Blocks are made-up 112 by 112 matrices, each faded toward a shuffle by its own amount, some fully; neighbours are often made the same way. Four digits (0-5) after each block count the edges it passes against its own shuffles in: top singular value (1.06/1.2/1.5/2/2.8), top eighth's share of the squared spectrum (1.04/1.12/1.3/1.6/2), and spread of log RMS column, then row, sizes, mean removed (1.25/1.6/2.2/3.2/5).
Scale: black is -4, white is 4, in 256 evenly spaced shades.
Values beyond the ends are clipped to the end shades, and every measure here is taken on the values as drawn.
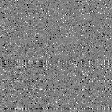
4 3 2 2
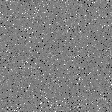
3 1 0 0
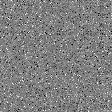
3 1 0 0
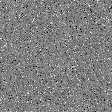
0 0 0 0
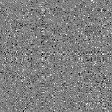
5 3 2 2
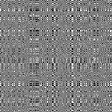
5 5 4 4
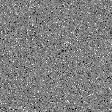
3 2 0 1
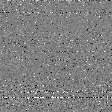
3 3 0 3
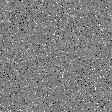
0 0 0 0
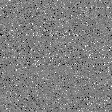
1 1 0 2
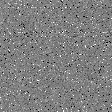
1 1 0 1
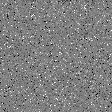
0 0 0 0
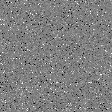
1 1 0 1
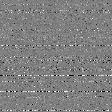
3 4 0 3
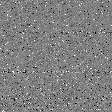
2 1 0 2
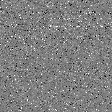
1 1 0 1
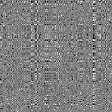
5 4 3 3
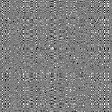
5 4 4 3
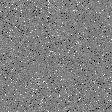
0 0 0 0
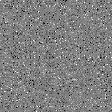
4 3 1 1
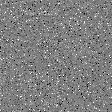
2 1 0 0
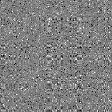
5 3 2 2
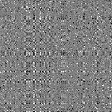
5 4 3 3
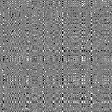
5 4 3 3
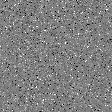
2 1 0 0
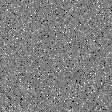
2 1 0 0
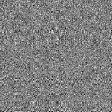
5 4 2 3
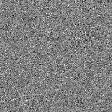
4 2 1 1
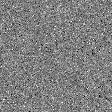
2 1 0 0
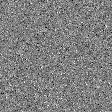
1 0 0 0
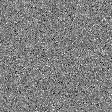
2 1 0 0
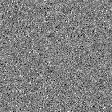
3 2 0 0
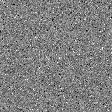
2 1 0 0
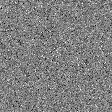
1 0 0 0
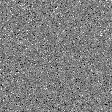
0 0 0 0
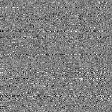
4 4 1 4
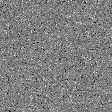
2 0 0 0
